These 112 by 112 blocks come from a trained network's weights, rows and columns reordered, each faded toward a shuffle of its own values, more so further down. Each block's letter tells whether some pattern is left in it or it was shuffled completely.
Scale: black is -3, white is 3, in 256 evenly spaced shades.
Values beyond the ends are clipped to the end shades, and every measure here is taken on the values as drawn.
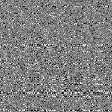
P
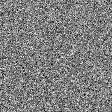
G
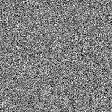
P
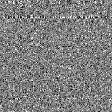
P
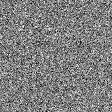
G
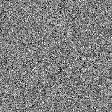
P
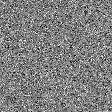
G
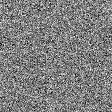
G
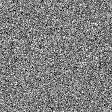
G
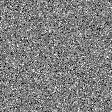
G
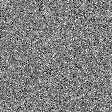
G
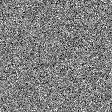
G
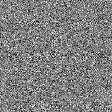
P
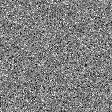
G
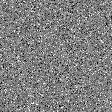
G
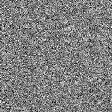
P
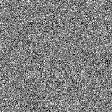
P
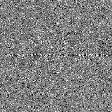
P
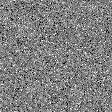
G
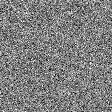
G
